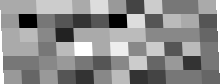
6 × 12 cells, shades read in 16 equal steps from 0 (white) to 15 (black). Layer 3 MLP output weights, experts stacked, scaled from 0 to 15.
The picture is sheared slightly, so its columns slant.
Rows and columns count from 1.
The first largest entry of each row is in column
8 2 4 10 11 5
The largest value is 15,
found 2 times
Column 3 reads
3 8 7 8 7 6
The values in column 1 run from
5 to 8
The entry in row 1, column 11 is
8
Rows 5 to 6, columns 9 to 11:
9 6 12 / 11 8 8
